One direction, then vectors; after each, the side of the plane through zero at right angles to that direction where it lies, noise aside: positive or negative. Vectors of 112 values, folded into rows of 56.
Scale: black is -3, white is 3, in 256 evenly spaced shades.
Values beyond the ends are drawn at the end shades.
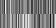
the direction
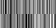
negative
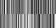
positive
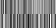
negative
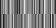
positive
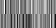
negative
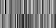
negative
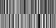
positive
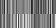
positive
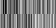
negative
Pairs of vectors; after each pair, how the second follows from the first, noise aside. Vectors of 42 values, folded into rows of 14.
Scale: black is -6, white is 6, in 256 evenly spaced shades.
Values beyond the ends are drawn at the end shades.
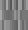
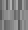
negated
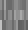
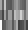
scaled up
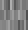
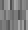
negated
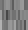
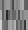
scaled up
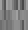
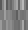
negated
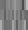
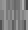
negated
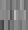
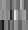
scaled up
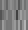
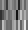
scaled up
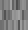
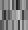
scaled up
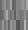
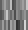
scaled up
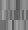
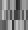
scaled up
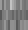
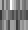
scaled up
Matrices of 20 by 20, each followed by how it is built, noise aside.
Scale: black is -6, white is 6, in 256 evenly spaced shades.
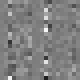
uneven columns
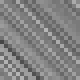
Toeplitz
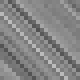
Toeplitz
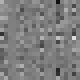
uneven columns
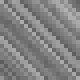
Toeplitz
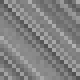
Toeplitz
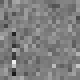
uneven columns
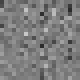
uneven columns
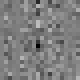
uneven columns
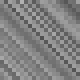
Toeplitz
